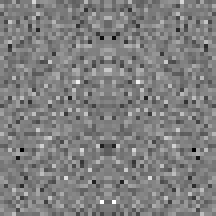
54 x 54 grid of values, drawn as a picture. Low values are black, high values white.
No overall slope runs across the table. No row or column stands out. The grain is fine, like static. The distribution is heavy-tailed on both sides. It is mirror symmetric from left to right.
